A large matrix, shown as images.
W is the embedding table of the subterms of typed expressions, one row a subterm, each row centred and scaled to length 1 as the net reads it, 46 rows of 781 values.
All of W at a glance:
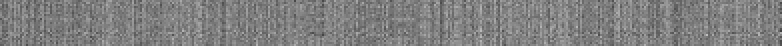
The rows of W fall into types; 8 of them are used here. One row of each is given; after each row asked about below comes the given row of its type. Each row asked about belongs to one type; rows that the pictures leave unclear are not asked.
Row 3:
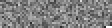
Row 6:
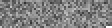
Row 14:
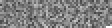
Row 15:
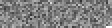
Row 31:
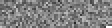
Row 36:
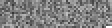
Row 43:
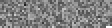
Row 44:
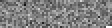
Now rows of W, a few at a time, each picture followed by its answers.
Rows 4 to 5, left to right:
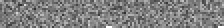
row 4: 31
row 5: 31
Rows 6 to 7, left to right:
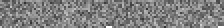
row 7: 6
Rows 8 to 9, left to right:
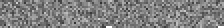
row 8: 43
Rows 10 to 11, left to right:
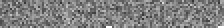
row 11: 15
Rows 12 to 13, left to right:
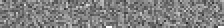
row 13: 36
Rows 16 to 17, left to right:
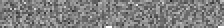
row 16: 36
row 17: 15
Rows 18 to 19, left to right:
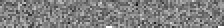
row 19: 44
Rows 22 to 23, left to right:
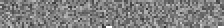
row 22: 3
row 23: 6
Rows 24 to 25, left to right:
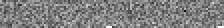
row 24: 15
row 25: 3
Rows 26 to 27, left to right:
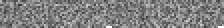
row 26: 15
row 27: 14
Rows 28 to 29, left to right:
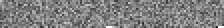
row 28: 36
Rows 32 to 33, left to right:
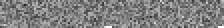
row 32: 14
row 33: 14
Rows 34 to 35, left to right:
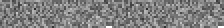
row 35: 6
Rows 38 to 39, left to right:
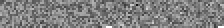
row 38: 44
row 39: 43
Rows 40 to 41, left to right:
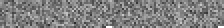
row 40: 36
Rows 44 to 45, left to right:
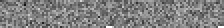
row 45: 6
